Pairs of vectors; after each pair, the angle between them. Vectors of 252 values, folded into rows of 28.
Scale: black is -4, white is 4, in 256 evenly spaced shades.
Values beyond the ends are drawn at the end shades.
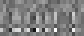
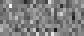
partly opposed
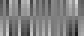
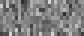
partly opposed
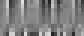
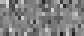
partly aligned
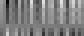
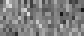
partly opposed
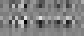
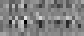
nearly parallel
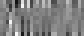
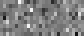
orthogonal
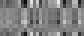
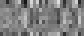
nearly parallel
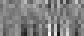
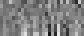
nearly opposite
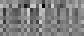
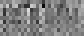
nearly parallel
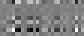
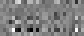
nearly parallel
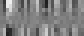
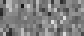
partly aligned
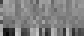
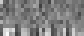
nearly opposite
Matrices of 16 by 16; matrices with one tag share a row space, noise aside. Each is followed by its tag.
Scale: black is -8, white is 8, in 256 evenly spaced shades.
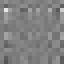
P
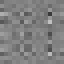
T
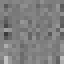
P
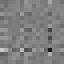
T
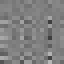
T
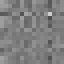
T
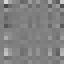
P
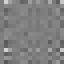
P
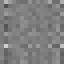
P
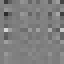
P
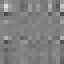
P
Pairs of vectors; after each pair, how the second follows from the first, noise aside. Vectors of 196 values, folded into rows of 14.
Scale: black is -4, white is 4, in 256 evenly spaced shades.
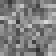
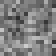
wrapped around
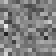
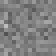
shrunk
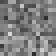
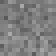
shrunk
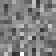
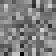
negated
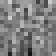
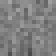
shrunk
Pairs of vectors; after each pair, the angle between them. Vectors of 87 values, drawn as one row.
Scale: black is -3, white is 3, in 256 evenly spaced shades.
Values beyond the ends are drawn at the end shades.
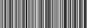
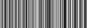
nearly parallel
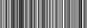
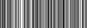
nearly opposite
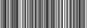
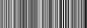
partly opposed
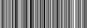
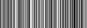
nearly opposite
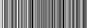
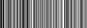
nearly opposite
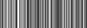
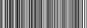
orthogonal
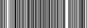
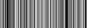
nearly opposite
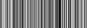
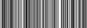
nearly opposite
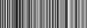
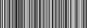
partly aligned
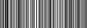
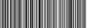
partly aligned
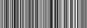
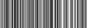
nearly parallel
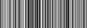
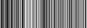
partly opposed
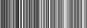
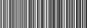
orthogonal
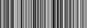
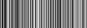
orthogonal
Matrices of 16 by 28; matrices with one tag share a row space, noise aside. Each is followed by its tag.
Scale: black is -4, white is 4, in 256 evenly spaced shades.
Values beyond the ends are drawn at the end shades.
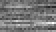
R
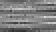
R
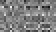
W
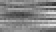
R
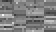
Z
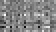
W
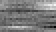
R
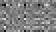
W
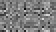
W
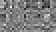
W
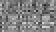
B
